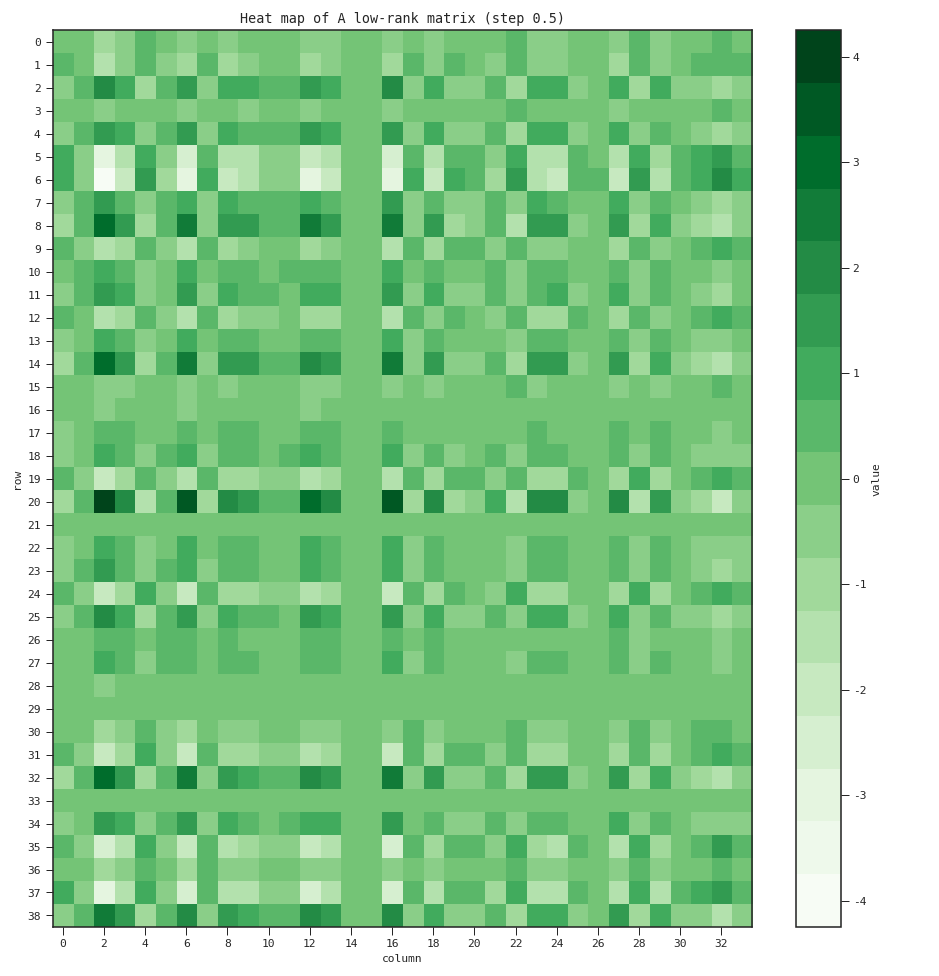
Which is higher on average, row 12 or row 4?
row 4
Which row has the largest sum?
20
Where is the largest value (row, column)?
20 2
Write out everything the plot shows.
Title: Heat map of A low-rank matrix (step 0.5)
x-axis: column, ticks 0 2 4 6 8 10 12 14 16 18 20 22 24 26 28 30 32
y-axis: row, ticks 0 1 2 3 4 5 6 7 8 9 10 11 12 13 14 15 16 17 18 19 20 21 22 23 24 25 26 27 28 29 30 31 32 33 34 35 36 37 38 (0 at the top)
Colour bar: value, ticks -4 -3 -2 -1 0 1 2 3 4
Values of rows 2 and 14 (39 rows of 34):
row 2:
-0.5 0.5 2 1 -1 0.5 1.5 -0.5 1 1 0.5 0.5 1.5 1 0 0 2 -0.5 1 -0.5 -0.5 0.5 -1 1 1 -0.5 0 1 -1 1 -0.5 -0.5 -1 -0.5
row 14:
-1 0.5 3 1.5 -1 0.5 2.5 -0.5 1.5 1.5 0.5 0.5 2 1.5 0 0 2.5 -0.5 1.5 -0.5 -0.5 0.5 -1 1.5 1.5 -0.5 0 1.5 -1 1 -0.5 -1 -1.5 -0.5
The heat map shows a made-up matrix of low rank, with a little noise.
